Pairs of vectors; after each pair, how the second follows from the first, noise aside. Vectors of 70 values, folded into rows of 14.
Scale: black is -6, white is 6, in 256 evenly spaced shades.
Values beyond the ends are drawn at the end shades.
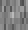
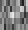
scaled up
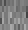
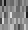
scaled up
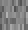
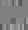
partly zeroed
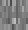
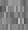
shuffled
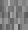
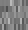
shuffled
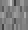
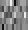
scaled up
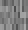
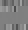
partly zeroed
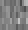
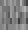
negated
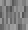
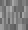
negated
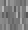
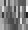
scaled up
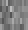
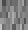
shuffled
